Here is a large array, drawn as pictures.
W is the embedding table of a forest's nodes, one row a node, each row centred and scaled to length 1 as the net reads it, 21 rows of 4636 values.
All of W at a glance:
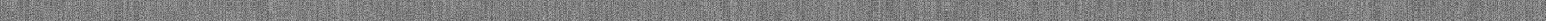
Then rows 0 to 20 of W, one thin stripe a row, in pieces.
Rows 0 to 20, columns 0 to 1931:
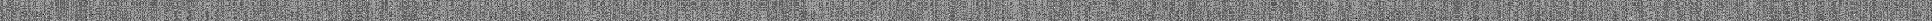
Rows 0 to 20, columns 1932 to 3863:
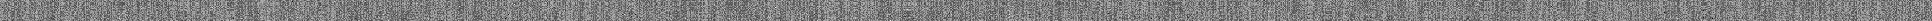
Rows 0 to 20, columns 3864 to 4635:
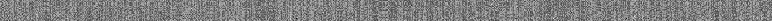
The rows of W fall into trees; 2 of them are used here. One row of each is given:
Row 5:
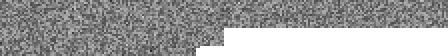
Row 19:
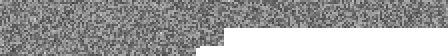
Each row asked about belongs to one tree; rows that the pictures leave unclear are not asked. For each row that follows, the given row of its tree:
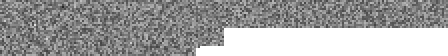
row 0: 5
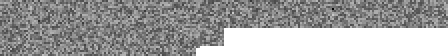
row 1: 19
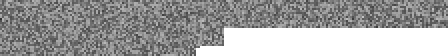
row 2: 5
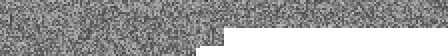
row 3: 5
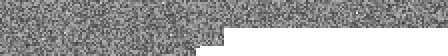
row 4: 5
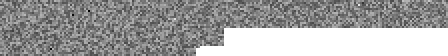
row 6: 19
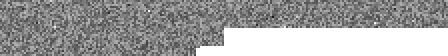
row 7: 5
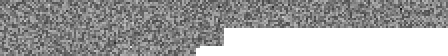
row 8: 19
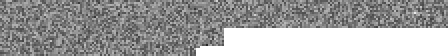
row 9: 5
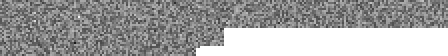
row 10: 5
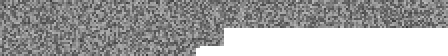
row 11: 19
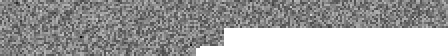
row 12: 19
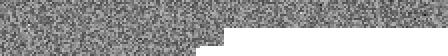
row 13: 19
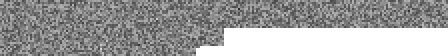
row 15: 19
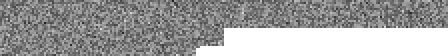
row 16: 19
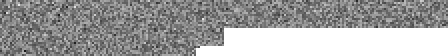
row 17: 5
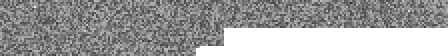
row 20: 19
